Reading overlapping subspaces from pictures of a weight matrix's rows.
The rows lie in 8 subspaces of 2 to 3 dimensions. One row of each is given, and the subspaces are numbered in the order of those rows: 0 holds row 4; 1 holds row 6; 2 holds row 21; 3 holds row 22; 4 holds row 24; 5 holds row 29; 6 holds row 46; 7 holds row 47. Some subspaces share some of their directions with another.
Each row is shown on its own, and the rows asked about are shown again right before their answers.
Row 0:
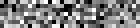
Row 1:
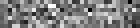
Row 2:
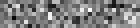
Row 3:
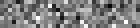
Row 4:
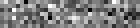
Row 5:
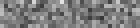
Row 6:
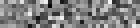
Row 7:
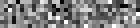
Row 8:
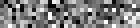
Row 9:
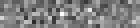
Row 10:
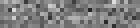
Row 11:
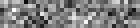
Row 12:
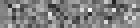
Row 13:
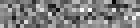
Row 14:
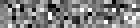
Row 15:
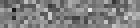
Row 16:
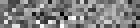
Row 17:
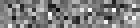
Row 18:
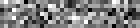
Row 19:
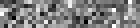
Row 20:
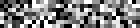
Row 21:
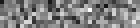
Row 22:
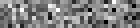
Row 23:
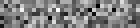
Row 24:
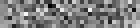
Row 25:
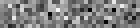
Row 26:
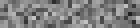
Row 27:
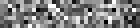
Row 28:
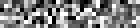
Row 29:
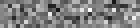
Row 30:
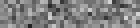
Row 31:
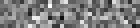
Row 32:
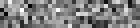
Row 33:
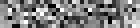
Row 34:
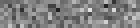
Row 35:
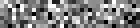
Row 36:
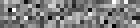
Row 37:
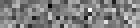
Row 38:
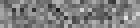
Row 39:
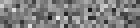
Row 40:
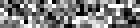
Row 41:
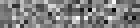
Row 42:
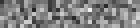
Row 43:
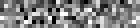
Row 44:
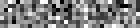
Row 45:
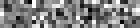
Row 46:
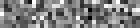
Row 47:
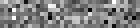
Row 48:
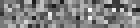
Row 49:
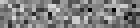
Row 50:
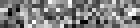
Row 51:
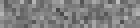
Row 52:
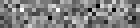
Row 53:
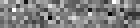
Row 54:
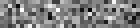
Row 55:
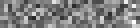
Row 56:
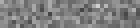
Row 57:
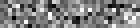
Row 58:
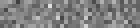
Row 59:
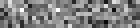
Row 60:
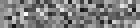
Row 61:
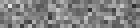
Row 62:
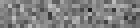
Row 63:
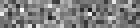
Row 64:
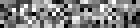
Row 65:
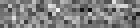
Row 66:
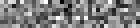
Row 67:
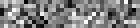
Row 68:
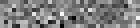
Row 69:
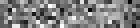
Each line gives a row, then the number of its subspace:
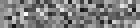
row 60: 4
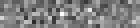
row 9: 2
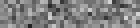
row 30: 1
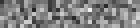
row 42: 2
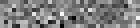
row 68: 4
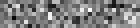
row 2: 3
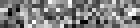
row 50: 7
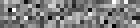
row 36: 7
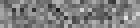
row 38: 6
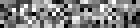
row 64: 6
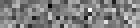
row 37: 1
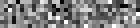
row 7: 1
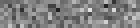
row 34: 3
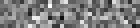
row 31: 1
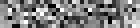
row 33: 4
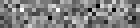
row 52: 2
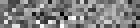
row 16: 4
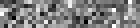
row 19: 0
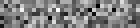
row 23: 2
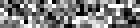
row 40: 3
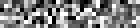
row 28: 2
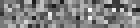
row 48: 6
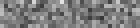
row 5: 6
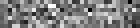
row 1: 4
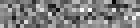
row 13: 5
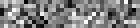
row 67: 0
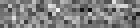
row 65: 5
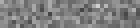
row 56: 2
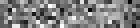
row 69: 4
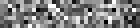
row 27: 4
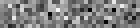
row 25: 4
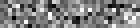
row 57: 3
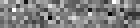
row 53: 0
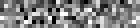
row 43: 2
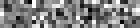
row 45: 6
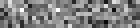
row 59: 3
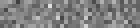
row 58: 1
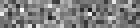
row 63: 0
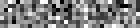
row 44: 1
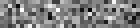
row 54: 0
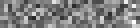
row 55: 7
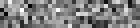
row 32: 3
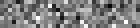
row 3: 1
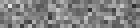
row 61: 6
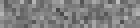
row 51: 6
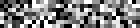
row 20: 6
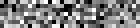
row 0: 5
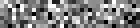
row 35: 5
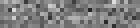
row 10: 7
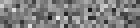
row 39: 5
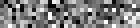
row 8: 5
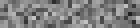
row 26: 7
